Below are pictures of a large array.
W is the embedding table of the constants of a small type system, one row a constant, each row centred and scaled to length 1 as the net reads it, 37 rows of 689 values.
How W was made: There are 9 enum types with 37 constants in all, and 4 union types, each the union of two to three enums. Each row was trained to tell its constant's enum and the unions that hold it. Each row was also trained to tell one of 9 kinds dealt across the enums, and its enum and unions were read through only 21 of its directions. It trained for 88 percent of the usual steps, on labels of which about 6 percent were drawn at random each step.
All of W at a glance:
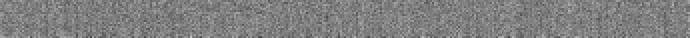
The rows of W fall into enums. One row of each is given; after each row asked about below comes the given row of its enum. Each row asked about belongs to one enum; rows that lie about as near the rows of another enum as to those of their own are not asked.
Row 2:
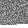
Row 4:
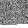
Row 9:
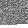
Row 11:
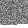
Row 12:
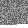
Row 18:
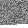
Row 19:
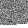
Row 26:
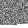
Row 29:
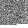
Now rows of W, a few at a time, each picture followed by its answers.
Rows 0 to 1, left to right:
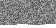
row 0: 19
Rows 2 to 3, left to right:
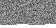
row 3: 2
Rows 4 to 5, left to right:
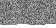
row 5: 11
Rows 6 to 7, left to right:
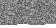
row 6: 18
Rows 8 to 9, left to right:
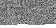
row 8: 4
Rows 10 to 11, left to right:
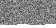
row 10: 4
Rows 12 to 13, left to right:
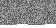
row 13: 2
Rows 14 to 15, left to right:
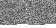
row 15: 19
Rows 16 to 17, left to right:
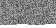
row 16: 9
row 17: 18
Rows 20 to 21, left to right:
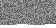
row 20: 18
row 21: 9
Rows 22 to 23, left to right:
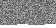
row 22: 26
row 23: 29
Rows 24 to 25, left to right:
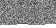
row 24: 9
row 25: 4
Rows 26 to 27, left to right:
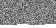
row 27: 9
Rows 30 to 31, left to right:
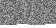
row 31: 26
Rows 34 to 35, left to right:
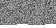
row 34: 2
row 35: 2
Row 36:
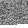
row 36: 18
